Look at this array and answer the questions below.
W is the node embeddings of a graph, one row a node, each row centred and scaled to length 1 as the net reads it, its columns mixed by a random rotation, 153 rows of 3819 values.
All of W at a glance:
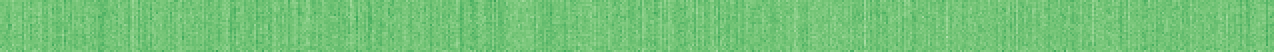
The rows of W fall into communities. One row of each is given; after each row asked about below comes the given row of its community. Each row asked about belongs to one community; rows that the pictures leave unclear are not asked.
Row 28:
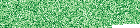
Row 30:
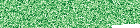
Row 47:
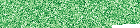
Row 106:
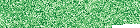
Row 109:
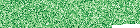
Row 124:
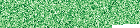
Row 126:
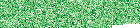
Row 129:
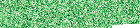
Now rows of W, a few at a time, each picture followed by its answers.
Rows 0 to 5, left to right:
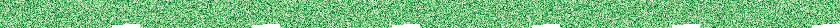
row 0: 126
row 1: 30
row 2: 129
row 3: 129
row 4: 129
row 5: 30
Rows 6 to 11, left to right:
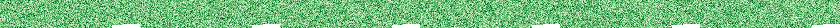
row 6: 30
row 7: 129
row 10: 28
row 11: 109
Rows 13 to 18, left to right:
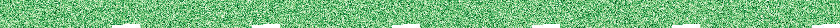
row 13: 126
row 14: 129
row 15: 30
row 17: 109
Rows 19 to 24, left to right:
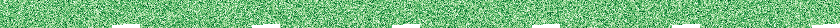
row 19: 124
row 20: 28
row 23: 47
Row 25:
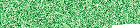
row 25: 47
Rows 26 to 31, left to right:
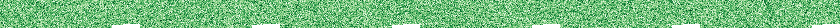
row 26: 109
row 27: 124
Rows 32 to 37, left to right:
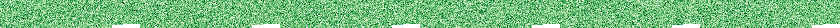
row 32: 129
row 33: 124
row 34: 109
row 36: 126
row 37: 124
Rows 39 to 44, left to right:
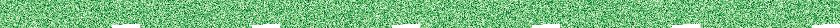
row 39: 47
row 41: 124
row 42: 30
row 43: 126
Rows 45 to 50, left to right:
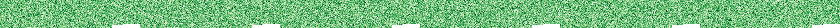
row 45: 47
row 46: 47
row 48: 124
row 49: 129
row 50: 129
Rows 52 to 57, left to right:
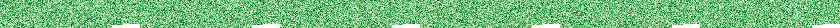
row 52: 126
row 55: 30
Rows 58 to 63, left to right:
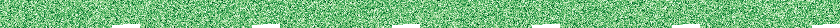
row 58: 124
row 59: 124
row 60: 124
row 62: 109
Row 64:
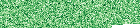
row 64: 126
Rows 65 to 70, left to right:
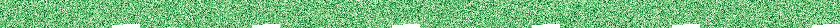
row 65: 124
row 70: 106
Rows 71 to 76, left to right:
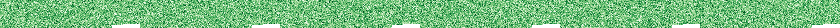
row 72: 30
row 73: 126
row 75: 47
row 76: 126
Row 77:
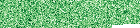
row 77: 109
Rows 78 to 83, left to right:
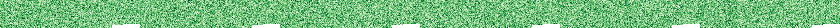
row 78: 106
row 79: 47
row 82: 109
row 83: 109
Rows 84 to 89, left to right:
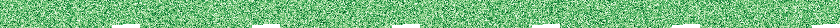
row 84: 47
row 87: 129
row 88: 126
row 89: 109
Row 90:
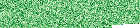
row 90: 28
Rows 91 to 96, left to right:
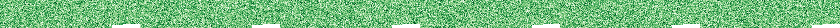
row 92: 30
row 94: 30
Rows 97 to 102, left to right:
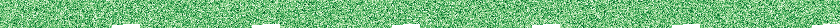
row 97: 109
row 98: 109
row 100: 106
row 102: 126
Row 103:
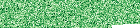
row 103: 124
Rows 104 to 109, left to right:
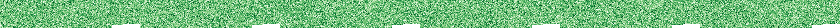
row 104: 30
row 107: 124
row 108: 126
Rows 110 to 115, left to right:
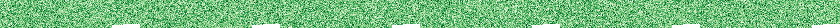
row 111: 129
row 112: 109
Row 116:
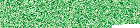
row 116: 30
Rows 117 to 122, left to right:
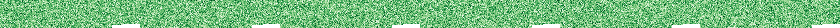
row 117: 30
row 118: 47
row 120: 129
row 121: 109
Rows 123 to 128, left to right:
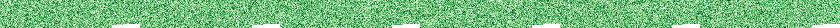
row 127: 109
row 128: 124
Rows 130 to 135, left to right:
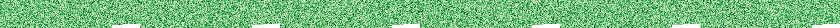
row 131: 124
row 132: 28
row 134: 124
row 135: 30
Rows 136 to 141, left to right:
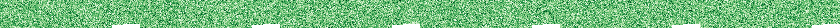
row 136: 28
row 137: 109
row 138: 126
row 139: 28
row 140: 30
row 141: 30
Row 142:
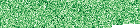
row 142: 126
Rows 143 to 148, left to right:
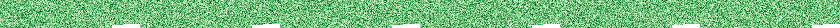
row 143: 106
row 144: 129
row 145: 129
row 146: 126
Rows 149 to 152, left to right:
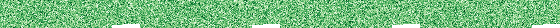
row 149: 30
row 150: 126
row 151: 124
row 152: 109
